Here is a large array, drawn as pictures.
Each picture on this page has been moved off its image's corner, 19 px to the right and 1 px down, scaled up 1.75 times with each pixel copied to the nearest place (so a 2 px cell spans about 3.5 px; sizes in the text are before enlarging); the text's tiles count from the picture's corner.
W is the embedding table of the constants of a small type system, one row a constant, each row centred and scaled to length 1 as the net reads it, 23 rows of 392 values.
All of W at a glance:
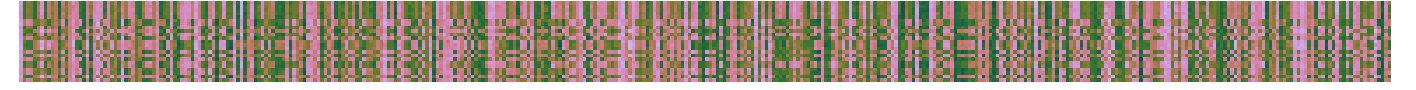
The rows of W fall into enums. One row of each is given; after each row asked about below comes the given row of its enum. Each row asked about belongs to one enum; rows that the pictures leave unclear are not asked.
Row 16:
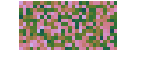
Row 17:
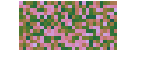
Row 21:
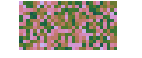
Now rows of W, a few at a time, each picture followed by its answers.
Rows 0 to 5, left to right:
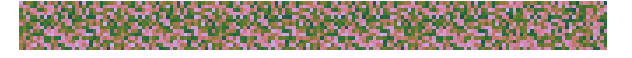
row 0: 17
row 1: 17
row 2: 17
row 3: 17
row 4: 17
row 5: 16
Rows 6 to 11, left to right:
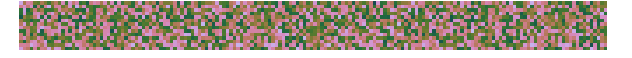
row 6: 16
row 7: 17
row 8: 21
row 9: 17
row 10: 16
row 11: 21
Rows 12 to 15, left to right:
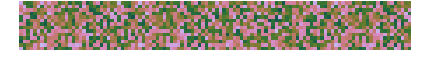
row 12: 21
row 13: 21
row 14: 16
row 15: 21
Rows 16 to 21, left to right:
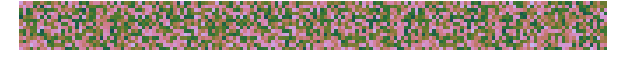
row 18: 17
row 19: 16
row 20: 16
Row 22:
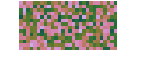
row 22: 16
